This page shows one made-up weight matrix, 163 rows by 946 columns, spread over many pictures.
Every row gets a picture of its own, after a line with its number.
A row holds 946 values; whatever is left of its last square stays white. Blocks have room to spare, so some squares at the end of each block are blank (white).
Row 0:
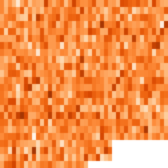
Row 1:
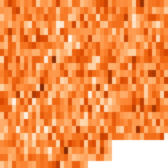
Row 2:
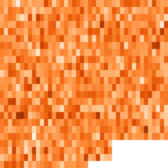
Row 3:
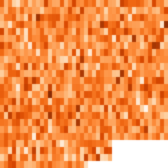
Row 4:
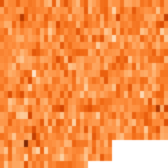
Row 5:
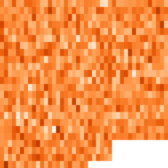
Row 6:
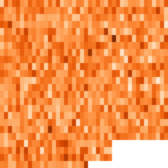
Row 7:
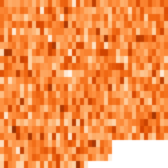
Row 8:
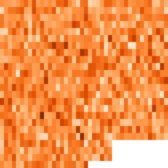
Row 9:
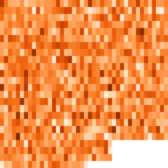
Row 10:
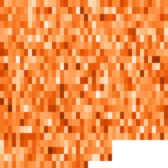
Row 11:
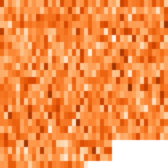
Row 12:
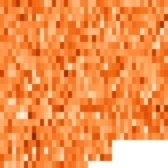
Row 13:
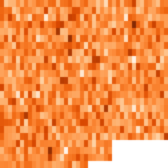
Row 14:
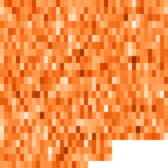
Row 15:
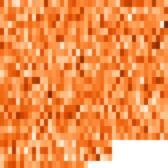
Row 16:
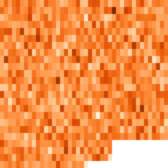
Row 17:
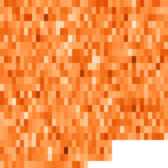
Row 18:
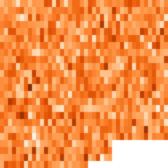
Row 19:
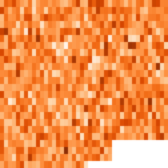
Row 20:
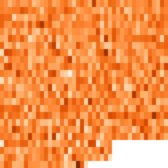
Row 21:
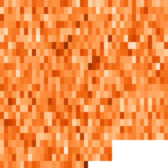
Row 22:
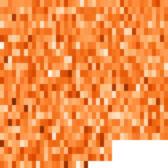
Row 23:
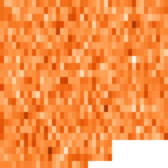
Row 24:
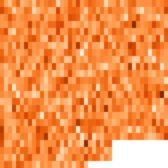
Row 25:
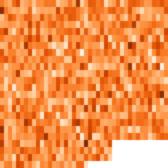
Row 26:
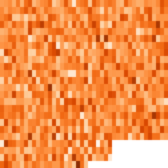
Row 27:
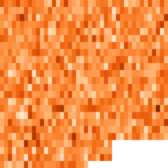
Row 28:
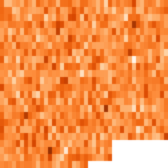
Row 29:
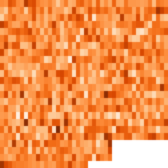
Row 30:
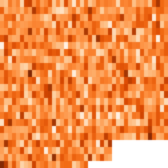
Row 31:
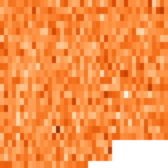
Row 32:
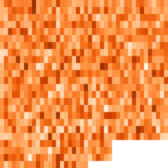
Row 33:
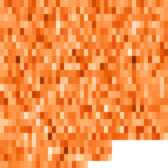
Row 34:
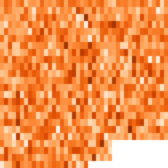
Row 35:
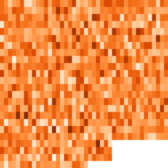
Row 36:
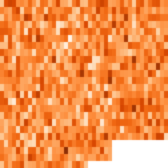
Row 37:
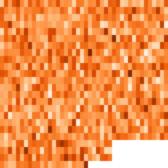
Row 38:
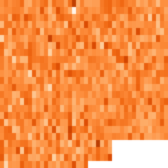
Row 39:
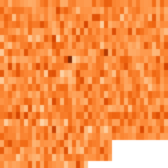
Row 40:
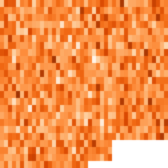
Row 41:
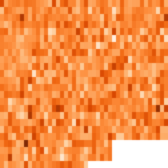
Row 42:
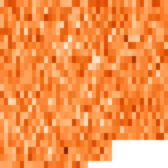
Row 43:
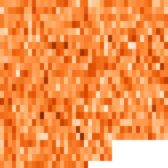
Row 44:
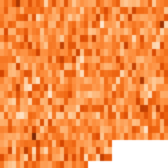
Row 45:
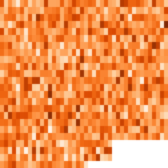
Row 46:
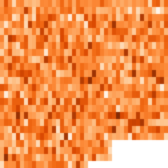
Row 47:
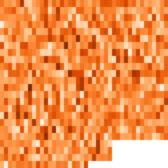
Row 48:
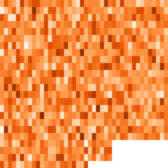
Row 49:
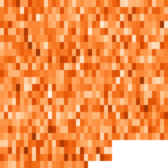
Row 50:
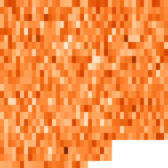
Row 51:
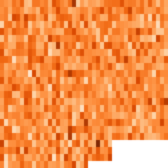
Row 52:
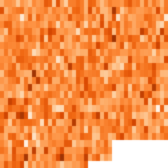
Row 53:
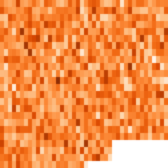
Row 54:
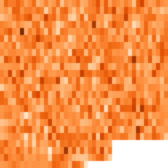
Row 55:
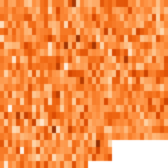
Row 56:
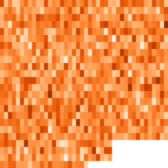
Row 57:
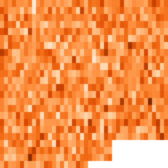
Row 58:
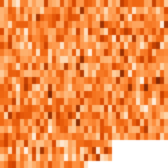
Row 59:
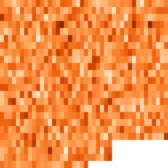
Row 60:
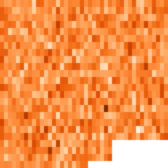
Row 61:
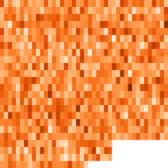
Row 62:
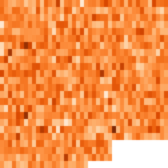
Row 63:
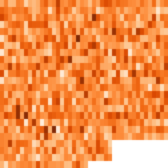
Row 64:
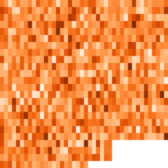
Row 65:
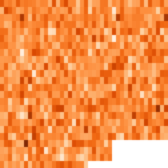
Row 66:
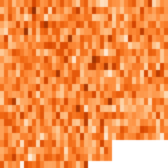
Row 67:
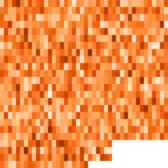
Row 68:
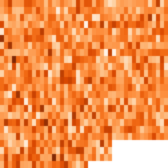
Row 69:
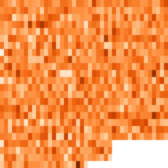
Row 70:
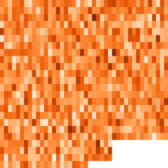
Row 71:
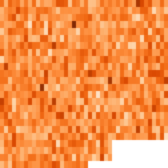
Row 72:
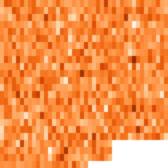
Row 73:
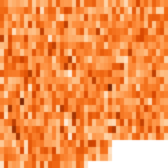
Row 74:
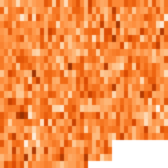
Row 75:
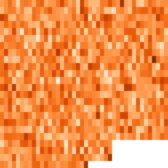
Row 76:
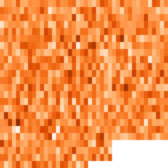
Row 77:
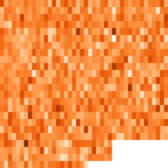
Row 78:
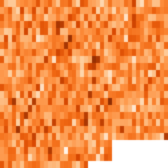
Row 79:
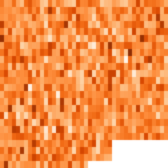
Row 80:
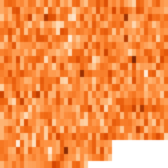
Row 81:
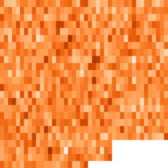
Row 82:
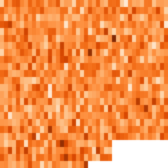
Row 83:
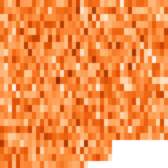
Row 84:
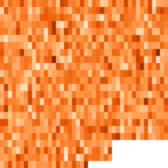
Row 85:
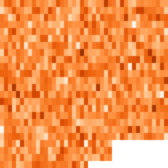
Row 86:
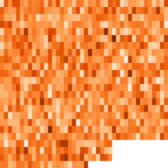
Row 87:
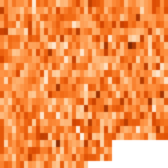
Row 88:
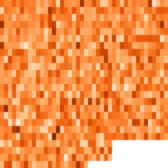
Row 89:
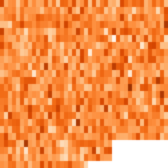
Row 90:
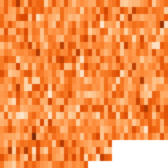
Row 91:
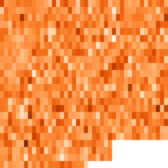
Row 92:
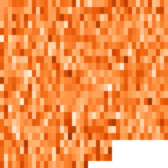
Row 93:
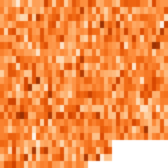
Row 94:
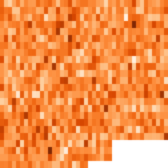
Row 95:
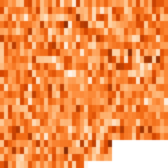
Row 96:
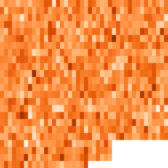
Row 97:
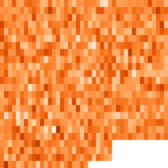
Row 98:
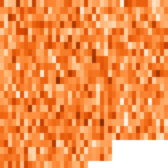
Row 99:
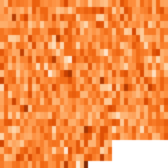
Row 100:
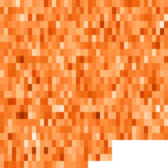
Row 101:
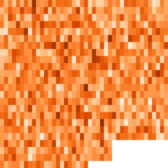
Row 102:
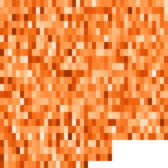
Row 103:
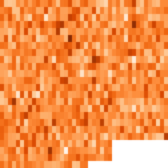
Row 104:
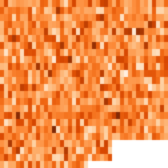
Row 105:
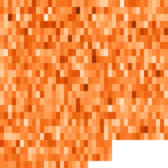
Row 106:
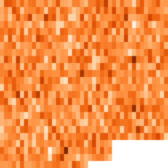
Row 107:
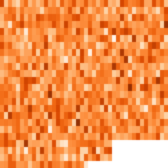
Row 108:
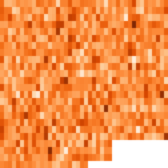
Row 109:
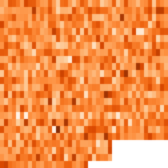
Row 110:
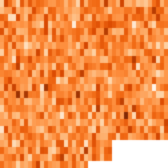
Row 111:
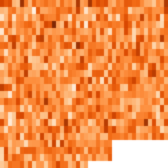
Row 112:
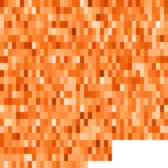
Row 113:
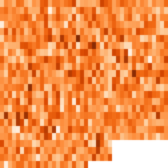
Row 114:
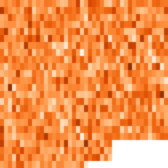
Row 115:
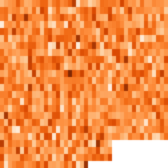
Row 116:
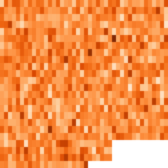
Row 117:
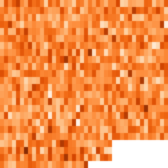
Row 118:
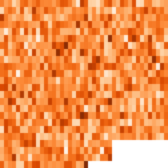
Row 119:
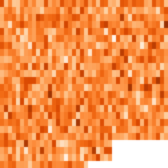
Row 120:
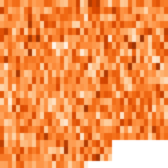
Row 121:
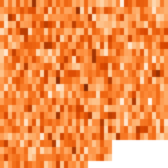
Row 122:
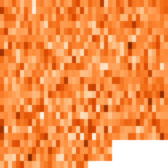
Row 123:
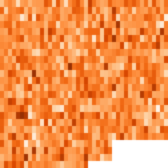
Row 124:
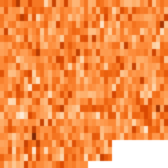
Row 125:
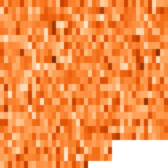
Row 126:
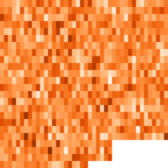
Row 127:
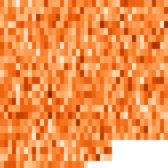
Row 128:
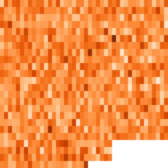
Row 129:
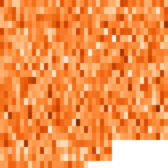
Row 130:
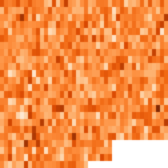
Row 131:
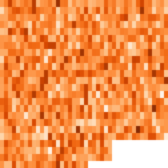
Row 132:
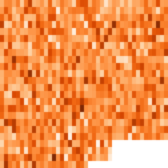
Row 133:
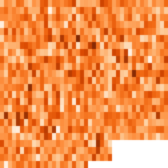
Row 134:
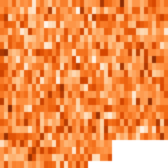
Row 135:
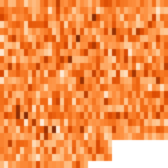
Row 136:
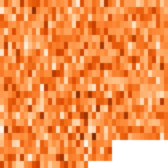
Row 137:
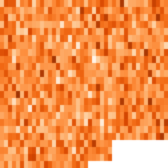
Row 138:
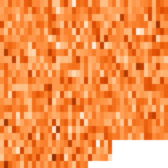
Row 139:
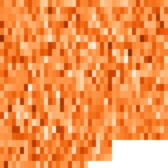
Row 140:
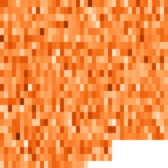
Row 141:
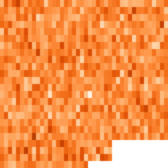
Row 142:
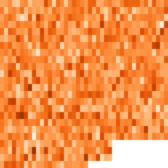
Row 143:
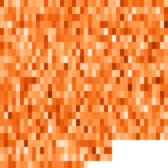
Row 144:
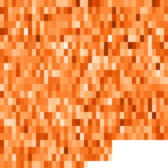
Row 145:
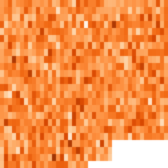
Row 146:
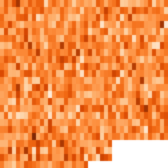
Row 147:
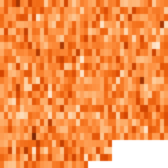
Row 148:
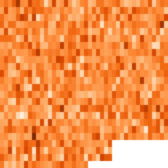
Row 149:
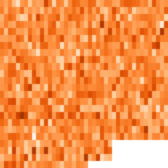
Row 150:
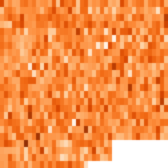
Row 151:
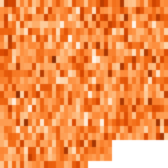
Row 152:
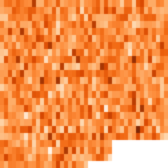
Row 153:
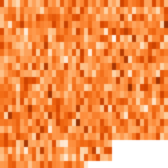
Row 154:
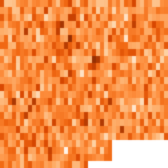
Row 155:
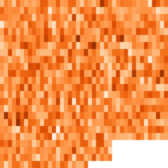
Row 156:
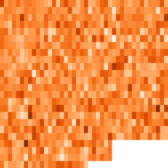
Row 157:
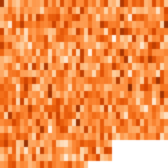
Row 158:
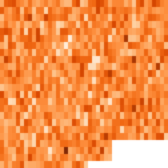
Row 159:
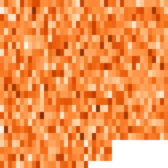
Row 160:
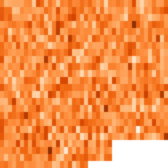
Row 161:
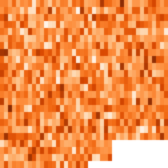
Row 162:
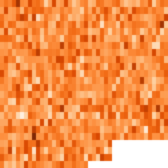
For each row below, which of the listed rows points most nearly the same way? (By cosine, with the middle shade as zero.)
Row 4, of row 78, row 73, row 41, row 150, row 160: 41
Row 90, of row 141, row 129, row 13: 141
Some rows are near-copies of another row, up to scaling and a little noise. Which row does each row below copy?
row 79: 139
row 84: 125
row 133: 113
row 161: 134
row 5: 97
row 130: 27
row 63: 135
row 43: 8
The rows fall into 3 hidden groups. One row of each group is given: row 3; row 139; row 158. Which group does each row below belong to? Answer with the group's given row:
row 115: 139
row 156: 3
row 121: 158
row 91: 3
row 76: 139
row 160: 158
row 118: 158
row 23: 158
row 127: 3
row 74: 3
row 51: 139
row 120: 158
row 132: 139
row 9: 139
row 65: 3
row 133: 139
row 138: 139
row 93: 3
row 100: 3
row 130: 3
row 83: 158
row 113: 139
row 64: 158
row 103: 158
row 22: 139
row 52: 3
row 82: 3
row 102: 139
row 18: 3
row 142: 3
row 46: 139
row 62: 139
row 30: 139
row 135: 139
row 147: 3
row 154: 158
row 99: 139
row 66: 158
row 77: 3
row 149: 3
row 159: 158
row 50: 158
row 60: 158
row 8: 158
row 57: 158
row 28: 158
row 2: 3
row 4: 3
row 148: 3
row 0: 3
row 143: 3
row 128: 3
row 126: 158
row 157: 3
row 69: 139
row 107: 3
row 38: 139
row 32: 158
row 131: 158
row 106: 158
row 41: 3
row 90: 3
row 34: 139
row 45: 3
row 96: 3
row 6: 3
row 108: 158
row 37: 3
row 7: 139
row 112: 139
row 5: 139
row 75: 158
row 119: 3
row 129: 3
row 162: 3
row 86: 3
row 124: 3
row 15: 3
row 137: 158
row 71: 158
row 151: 158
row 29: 139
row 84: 139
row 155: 139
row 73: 139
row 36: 158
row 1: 158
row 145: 139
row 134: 158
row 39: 139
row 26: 139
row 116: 3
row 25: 158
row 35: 139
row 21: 158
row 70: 139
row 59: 158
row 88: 139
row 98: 158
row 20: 139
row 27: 3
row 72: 158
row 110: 158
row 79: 139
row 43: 158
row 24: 158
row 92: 139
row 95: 139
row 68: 139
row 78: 158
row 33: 158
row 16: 158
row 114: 158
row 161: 158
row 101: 158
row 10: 158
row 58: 3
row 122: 158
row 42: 158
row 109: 139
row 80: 158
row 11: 3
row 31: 139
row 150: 3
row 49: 3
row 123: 3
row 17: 158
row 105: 158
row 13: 158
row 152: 158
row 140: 139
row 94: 158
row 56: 3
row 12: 3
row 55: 139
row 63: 139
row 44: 3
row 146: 3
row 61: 3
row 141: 3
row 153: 3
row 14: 158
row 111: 139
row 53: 158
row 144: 158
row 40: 158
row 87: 158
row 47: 139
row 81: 158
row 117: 3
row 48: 158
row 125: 139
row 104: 139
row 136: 158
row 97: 139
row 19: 158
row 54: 158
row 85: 158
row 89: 3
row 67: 3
